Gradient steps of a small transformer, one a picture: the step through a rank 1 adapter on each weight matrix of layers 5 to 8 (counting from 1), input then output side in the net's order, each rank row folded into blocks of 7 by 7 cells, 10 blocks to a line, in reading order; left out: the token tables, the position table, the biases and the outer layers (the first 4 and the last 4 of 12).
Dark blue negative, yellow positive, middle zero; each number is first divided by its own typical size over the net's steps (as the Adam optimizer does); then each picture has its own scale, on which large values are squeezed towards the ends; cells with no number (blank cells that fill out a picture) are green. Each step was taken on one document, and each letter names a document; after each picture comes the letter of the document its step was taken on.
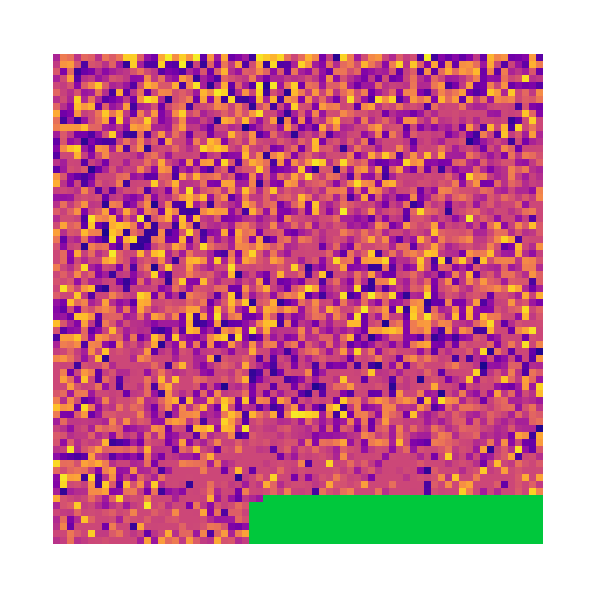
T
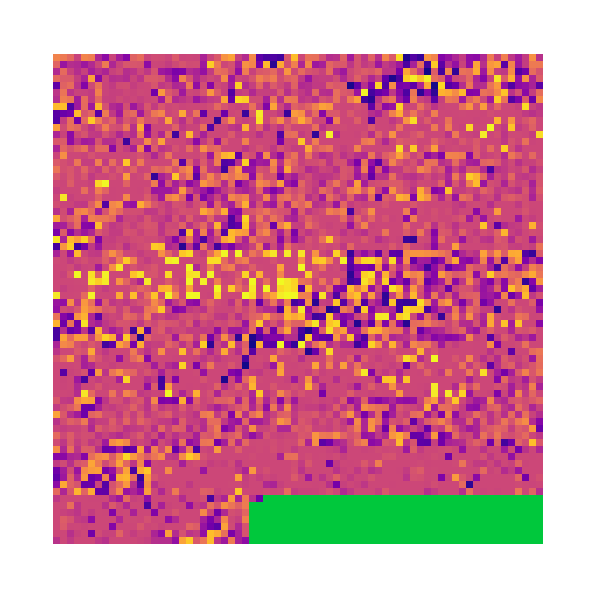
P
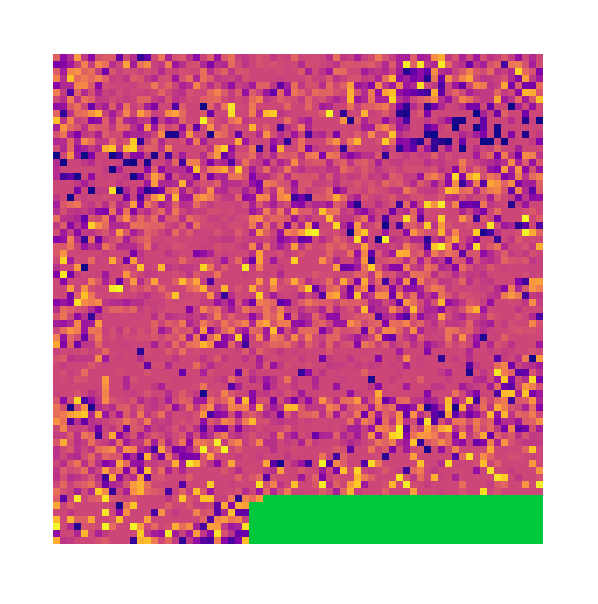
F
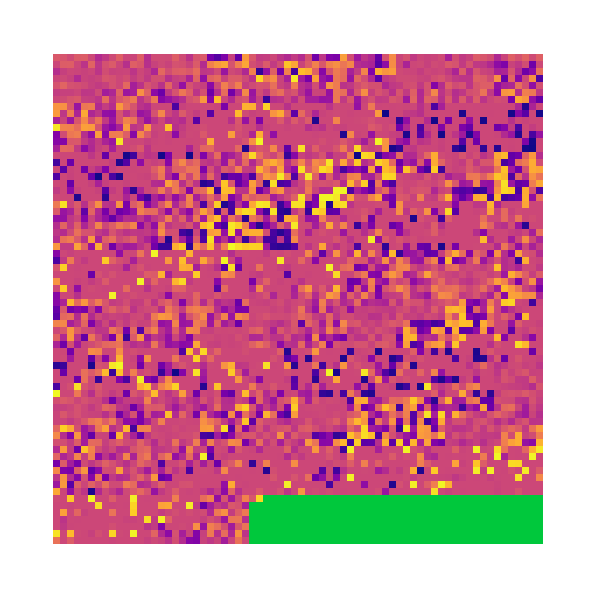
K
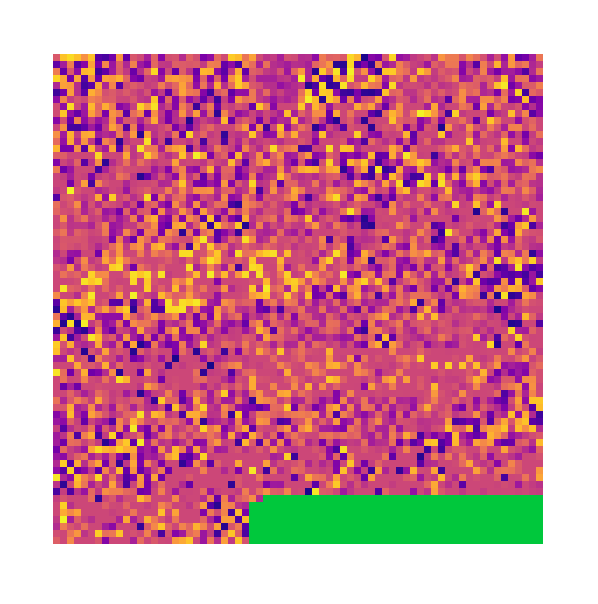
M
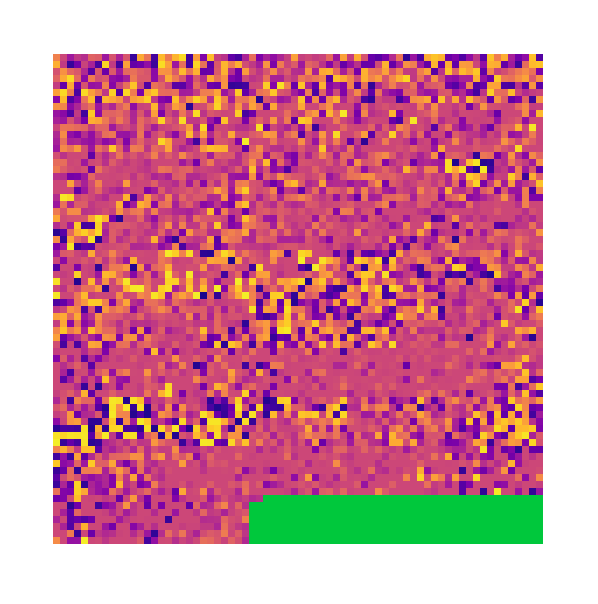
T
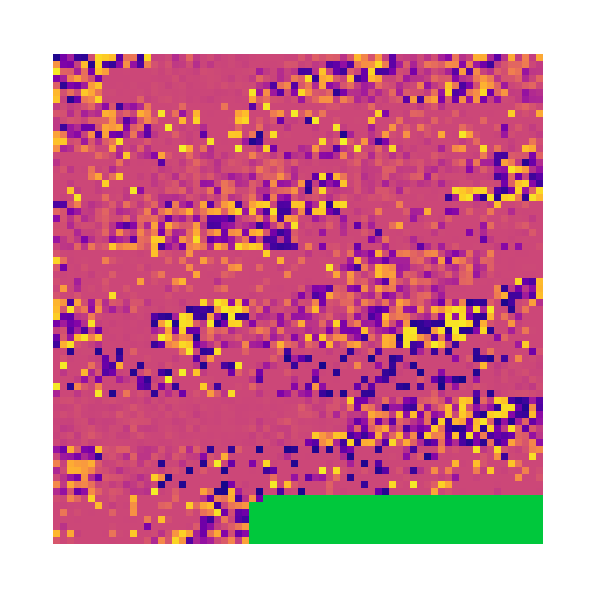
K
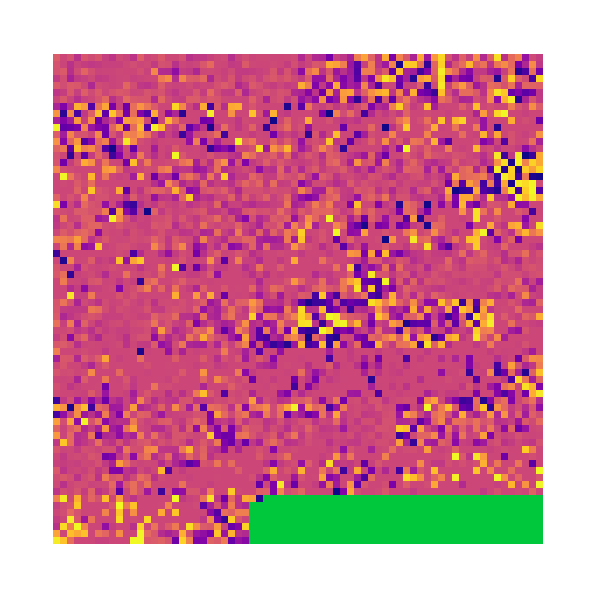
F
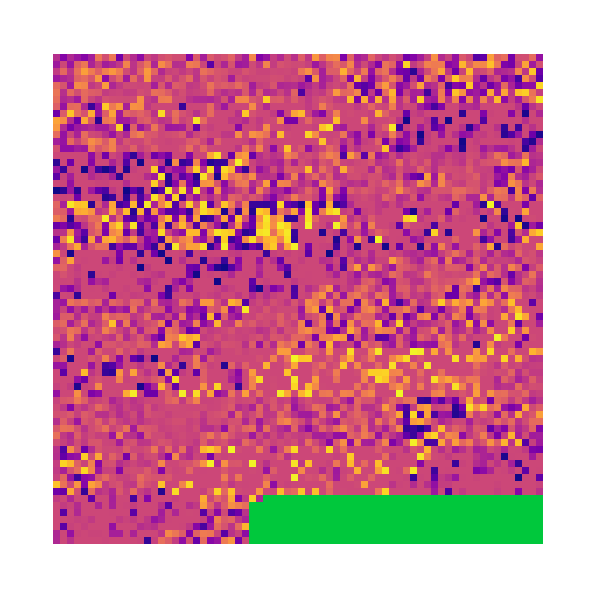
K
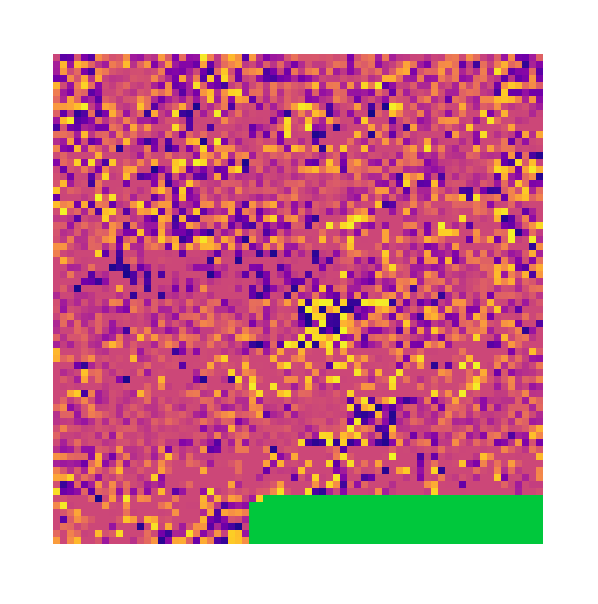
M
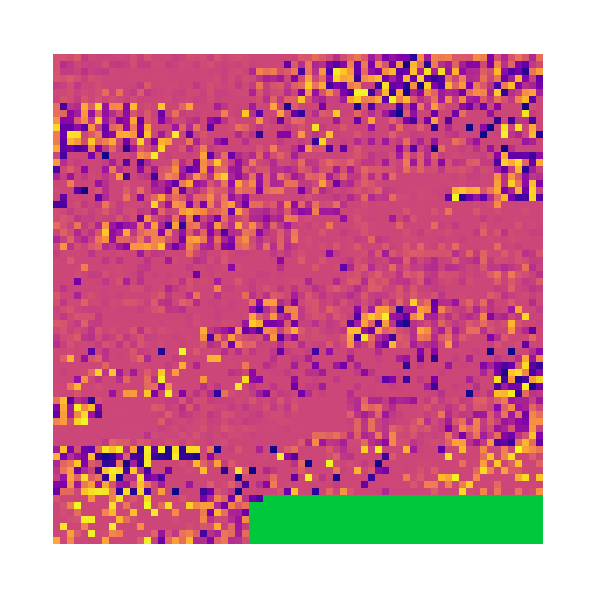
P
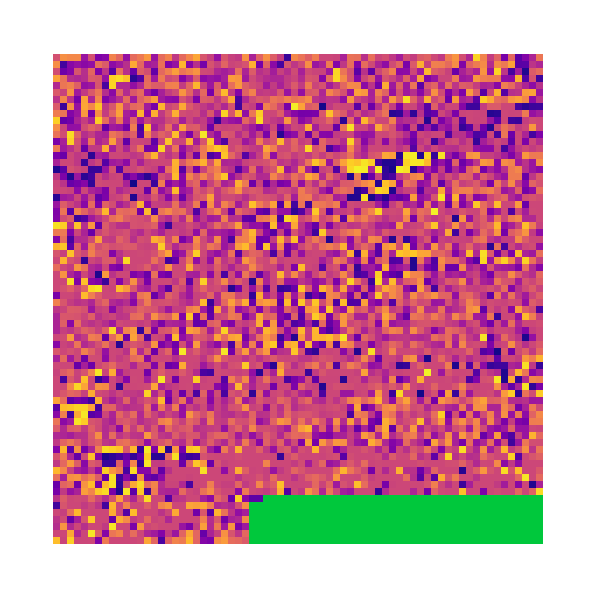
T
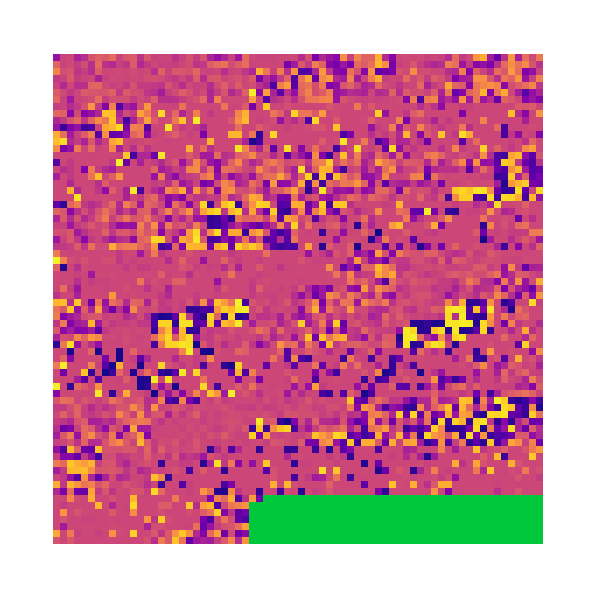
K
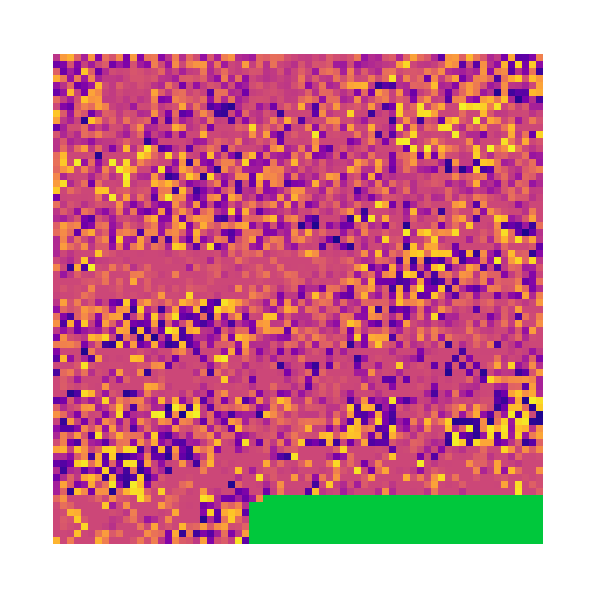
M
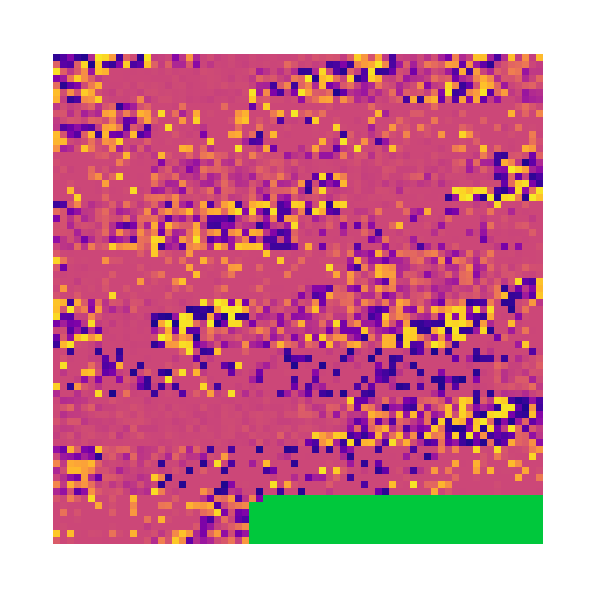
K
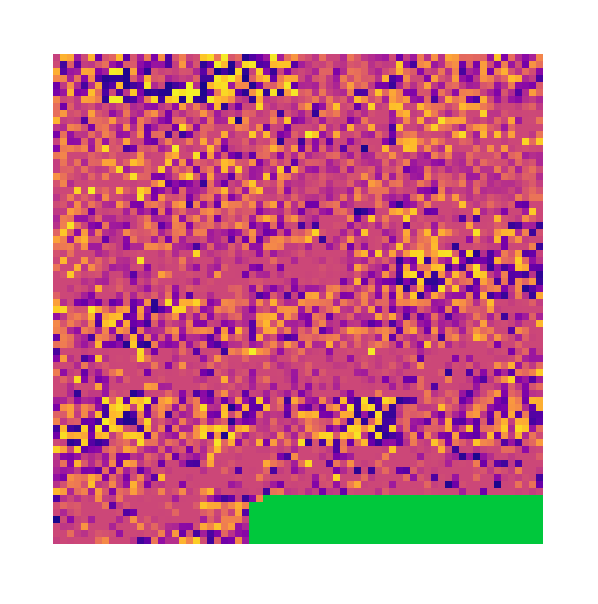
M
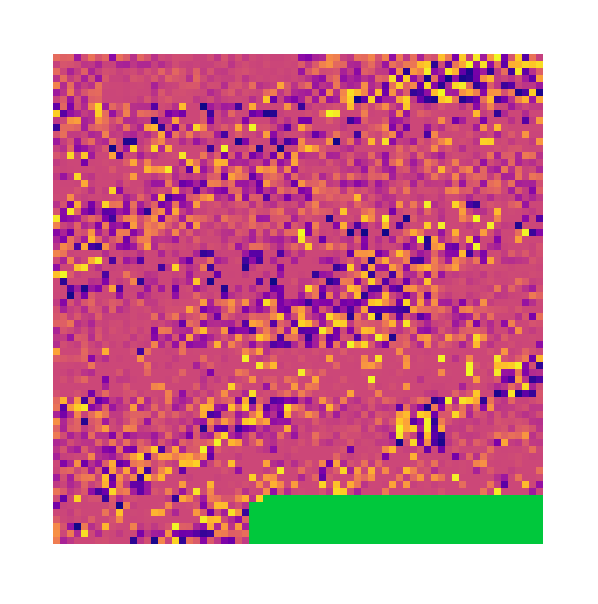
F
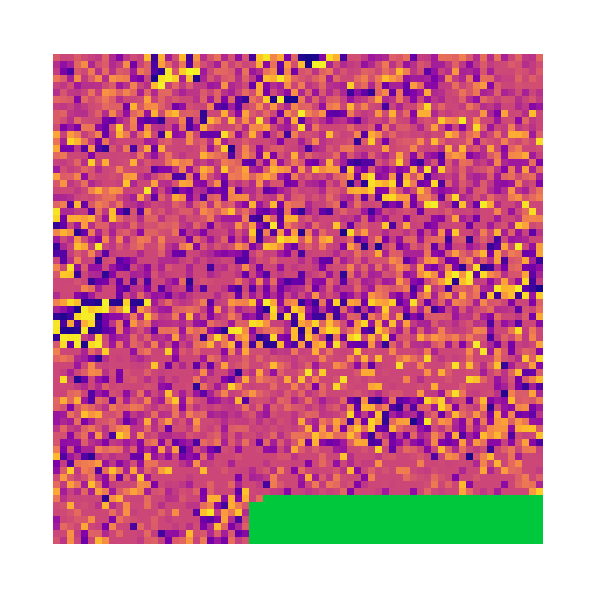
T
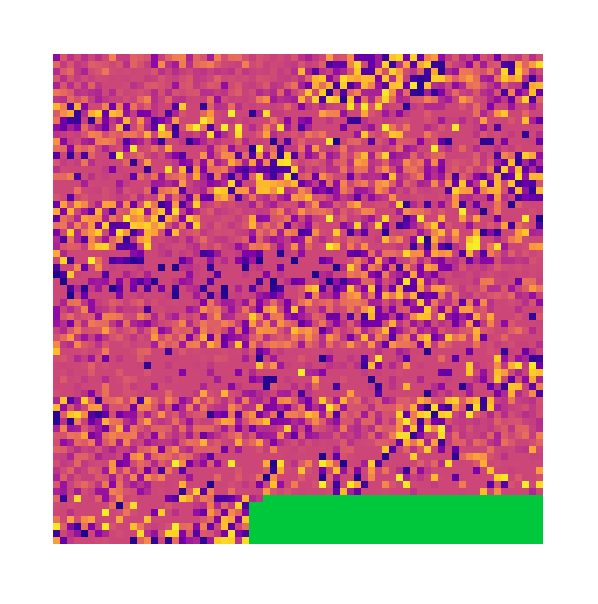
F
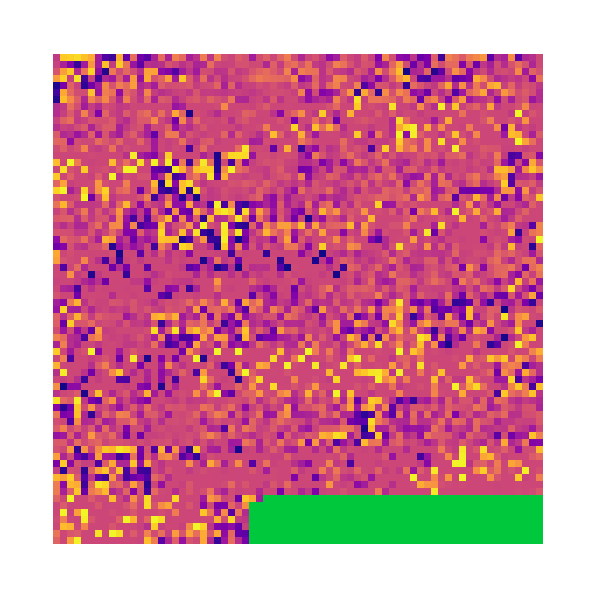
K
